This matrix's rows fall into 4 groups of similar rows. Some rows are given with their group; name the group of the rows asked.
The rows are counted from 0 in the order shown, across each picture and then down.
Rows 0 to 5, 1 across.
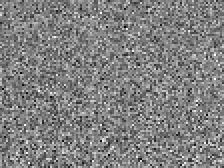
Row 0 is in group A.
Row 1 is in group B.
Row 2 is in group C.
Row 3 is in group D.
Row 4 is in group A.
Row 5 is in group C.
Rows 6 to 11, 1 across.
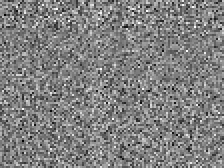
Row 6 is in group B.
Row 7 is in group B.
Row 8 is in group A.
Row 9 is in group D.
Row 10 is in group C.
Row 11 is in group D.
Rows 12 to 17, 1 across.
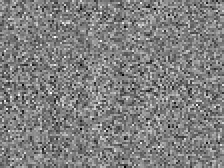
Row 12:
A
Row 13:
B
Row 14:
D
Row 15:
D
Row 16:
A
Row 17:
A
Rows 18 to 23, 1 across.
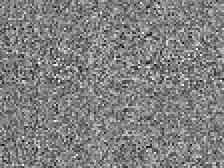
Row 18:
A
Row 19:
D
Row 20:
B
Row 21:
B
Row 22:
B
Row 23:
D
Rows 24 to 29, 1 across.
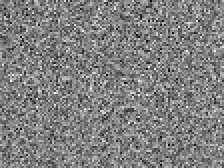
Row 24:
D
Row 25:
C
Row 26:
A
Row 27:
B
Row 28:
C
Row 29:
C
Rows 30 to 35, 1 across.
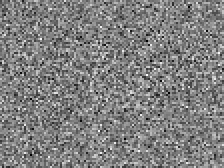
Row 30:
D
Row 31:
A
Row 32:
C
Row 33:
B
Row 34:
A
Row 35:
B
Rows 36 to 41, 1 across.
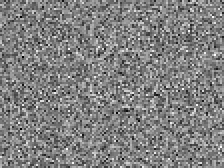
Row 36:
C
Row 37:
B
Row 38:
D
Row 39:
B
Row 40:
C
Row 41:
C
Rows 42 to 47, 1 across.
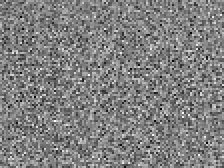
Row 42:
C
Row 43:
D
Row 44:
C
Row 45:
C
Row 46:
B
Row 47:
A
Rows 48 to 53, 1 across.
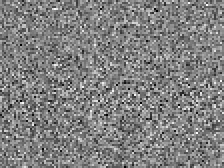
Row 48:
B
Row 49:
C
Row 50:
B
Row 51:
C
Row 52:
D
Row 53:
A
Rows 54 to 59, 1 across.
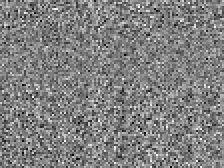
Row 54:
B
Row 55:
A
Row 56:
A
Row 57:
D
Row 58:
D
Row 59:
D
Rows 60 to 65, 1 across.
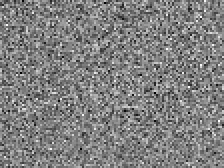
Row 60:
D
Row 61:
C
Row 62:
C
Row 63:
B
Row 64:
C
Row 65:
D
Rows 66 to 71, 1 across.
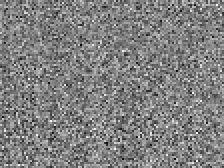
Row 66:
C
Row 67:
A
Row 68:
C
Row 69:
D
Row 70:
D
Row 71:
D
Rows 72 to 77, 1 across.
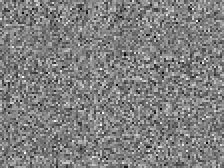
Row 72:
D
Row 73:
A
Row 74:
B
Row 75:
C
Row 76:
B
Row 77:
A
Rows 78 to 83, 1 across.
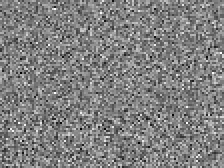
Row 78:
B
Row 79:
B
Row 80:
C
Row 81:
B
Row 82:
A
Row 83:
D
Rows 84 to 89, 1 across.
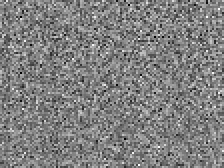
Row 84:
C
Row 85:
A
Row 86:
C
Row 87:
C
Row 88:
A
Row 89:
A
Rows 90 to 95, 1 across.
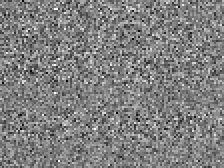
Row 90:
B
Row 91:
D
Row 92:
B
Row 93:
B
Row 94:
C
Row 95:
D
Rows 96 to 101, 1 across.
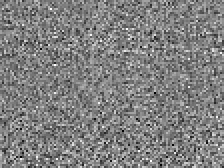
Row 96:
D
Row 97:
B
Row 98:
B
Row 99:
B
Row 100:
C
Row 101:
C
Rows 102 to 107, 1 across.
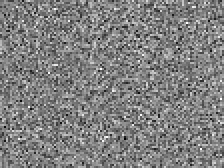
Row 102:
B
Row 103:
C
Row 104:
B
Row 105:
C
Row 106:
A
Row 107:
C
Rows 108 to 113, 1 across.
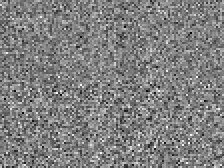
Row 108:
A
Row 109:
D
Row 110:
D
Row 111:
A
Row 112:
D
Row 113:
B
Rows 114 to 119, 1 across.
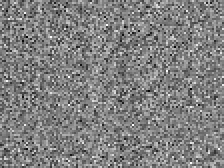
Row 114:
A
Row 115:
D
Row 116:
D
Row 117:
D
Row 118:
A
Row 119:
D
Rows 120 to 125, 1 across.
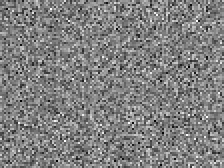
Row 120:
D
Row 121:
C
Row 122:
C
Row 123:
C
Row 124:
B
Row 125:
D
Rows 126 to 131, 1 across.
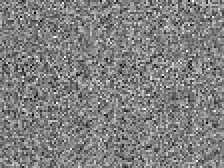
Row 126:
C
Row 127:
B
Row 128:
D
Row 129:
B
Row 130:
D
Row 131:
D
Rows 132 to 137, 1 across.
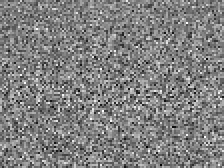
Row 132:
B
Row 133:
D
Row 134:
A
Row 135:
C
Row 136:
B
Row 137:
A
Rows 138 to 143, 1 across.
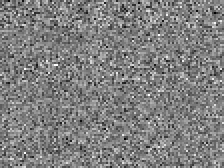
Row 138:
D
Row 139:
A
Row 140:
B
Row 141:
A
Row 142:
A
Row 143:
A
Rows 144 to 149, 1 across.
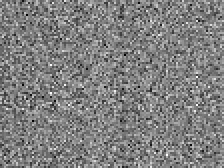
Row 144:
D
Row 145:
A
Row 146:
D
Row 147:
D
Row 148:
D
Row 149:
D
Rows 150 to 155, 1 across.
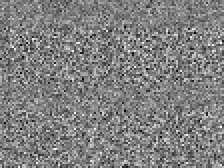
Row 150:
A
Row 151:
C
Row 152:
C
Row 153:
A
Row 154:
C
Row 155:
B
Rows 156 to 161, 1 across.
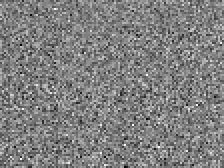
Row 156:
B
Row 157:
C
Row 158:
C
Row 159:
D
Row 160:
A
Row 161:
A
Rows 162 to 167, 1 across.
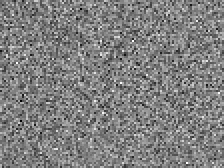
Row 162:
D
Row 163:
A
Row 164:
C
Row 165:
C
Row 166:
C
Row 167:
B
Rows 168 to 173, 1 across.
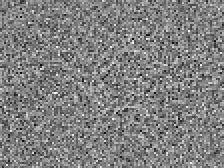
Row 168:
C
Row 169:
B
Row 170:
C
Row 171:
B
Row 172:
C
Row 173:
D
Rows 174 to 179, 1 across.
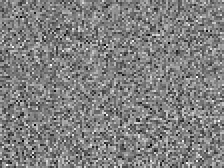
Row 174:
C
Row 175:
A
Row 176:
D
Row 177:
C
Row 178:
C
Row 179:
D
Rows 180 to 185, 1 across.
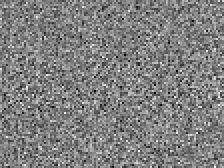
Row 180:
C
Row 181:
A
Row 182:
C
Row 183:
C
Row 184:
D
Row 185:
B
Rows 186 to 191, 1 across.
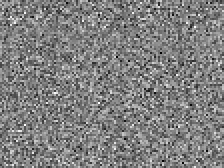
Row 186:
A
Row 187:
C
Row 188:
C
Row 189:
B
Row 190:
A
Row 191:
D
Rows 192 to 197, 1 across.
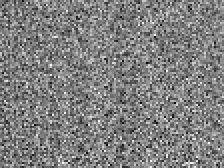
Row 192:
D
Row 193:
B
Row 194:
D
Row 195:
D
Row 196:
D
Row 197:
D
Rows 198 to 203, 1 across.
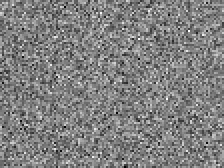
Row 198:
A
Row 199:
B
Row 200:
D
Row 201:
D
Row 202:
C
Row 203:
A
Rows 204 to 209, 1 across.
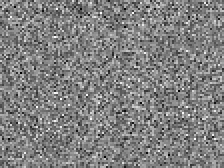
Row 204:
A
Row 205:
B
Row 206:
C
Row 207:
B
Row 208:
B
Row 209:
A
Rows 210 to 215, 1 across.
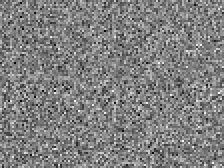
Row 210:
C
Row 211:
D
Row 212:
A
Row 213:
C
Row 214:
D
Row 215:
B
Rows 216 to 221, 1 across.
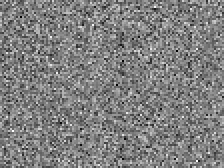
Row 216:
C
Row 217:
D
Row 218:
D
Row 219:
C
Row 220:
A
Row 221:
D
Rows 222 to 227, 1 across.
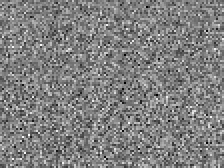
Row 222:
A
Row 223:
A
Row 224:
A
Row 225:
D
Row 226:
C
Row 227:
A
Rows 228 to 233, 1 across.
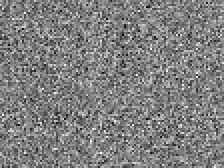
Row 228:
A
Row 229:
D
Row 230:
D
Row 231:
B
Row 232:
A
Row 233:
B
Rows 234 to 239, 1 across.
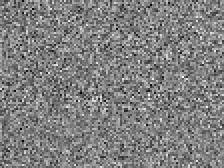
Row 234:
D
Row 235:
C
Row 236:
B
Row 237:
A
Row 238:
C
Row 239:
D
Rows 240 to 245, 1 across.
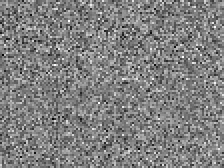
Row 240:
B
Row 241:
D
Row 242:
B
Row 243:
A
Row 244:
A
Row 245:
C
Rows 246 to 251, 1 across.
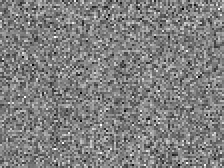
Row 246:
C
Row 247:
B
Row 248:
D
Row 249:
A
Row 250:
A
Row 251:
B
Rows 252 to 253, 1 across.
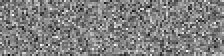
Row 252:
D
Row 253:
B
